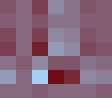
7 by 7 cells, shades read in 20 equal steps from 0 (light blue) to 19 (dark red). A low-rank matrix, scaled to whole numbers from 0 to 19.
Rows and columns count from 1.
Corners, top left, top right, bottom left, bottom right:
12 11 10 11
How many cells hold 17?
1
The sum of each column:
74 71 75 69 71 74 74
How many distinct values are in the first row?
6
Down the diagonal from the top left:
12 10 14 5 12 7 11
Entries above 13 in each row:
1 0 1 2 0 2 0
